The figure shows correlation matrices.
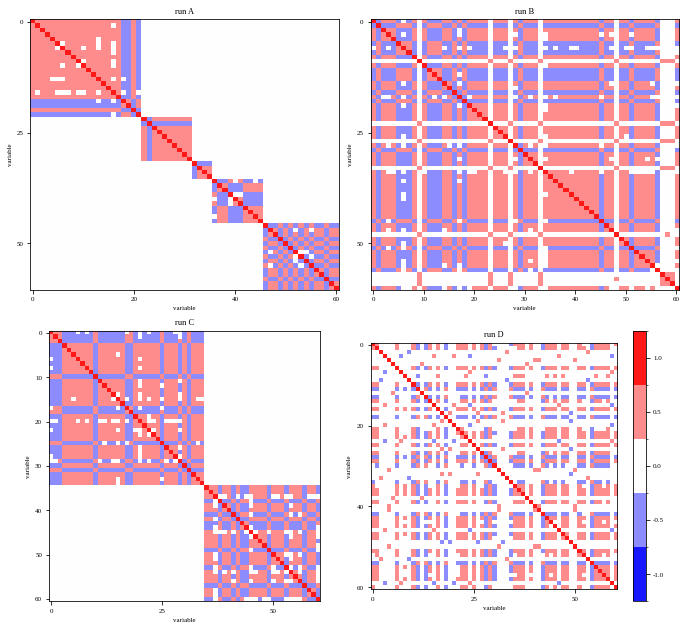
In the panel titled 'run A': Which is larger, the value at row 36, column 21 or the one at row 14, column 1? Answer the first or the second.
the second
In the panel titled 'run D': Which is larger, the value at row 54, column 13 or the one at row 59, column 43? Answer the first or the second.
the first
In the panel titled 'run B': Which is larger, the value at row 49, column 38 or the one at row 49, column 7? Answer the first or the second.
the first
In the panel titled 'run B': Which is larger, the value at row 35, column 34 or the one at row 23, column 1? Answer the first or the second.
the first
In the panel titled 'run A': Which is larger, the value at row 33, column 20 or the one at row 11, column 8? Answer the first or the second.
the second
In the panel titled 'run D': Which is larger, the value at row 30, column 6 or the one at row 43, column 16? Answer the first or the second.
the second
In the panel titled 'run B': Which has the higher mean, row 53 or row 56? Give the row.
53
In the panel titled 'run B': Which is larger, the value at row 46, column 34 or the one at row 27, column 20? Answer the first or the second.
the first
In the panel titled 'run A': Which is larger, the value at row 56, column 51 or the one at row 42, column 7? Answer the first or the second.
the second
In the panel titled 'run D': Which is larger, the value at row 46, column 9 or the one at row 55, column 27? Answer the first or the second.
the second
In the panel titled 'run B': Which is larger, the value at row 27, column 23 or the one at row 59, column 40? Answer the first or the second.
the first
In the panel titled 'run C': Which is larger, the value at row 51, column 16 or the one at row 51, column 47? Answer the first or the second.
the second
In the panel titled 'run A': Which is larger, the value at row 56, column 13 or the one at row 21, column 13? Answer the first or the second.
the first
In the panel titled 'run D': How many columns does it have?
61
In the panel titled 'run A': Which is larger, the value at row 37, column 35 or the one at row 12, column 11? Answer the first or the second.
the second
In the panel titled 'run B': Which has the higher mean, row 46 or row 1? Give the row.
46
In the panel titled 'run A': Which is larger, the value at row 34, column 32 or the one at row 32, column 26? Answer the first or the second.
the second
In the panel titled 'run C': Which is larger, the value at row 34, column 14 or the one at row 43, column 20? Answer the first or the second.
the first
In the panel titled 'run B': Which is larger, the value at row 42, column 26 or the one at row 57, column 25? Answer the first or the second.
the first
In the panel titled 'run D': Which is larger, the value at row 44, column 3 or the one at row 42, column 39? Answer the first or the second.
the first
